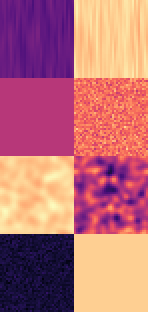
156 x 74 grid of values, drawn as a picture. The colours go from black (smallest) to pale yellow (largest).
The table splits into 4 rows of 2 panels. Panel 1,1: low, streaked downward, faint in contrast. Panel 1,2: very high, streaked downward, faint in contrast. Panel 2,1: middling, flat. Panel 2,2: high, fine-grained. Panel 3,1: very high, blotchy, faint in contrast. Panel 3,2: middling, blotchy, strong in contrast. Panel 4,1: very low, fine-grained, faint in contrast. Panel 4,2: very high, flat.
